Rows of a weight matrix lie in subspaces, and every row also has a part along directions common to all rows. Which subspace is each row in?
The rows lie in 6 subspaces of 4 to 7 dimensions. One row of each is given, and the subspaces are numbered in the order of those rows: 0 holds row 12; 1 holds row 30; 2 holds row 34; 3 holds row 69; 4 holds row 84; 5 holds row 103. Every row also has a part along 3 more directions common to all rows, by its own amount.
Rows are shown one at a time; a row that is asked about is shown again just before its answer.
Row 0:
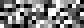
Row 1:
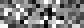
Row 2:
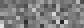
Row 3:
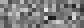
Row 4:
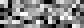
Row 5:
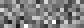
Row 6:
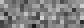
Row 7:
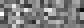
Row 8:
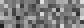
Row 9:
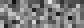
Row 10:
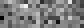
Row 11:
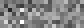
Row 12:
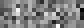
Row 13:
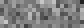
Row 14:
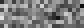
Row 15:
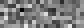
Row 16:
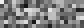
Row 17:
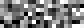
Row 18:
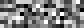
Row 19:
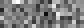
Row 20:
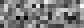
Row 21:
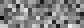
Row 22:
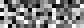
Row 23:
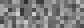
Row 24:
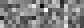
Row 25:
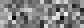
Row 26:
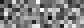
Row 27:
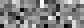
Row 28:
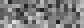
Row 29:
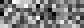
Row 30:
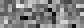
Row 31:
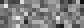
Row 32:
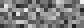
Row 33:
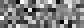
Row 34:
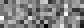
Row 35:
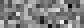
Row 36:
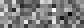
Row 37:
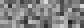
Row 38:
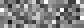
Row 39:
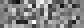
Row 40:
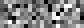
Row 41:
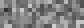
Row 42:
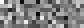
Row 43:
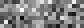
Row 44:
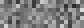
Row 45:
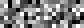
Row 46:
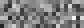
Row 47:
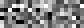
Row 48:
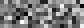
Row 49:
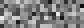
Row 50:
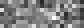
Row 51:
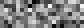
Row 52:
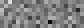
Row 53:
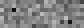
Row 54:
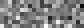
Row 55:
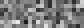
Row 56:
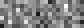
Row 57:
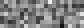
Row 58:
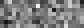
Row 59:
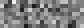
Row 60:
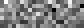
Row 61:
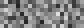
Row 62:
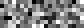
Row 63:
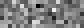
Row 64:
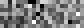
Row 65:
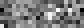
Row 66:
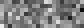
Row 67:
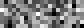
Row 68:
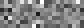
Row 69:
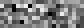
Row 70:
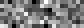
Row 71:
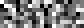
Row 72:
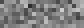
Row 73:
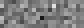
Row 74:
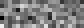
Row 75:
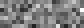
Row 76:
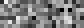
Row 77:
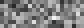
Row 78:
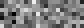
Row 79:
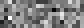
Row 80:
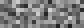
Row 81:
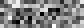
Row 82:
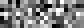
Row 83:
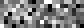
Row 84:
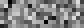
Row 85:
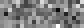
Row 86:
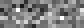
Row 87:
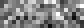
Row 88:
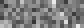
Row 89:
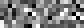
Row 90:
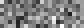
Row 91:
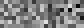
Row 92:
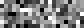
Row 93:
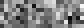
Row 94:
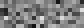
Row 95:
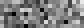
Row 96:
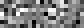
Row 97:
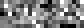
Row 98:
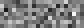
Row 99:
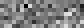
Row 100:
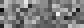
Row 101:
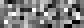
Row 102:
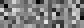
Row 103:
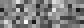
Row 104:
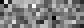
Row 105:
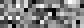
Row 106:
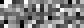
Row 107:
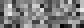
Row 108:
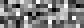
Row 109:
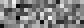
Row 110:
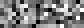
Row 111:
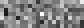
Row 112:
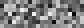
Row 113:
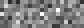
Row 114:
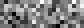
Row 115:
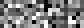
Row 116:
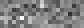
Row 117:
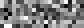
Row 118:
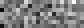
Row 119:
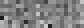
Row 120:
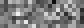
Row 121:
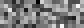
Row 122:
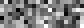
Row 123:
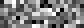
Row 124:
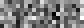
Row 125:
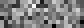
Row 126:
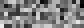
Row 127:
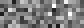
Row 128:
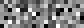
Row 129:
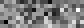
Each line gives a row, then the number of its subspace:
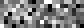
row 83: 1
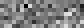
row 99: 3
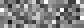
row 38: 0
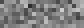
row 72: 5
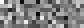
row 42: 1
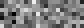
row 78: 5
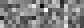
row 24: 2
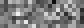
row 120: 0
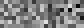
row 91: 0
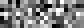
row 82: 2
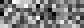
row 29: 1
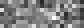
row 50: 0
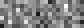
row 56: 2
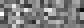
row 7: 4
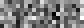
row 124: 0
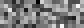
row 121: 4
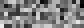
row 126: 5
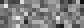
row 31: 4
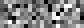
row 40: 0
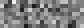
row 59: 3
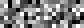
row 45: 2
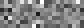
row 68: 4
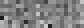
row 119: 2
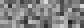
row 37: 2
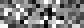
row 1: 1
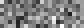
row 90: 0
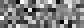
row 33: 1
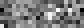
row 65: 0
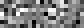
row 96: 4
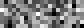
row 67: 5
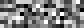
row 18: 4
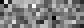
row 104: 1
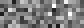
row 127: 1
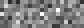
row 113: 2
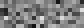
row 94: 3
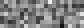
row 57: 2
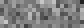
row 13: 5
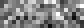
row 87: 5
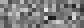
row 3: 4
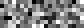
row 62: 3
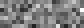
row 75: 3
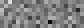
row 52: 1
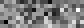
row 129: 5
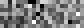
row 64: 2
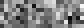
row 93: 5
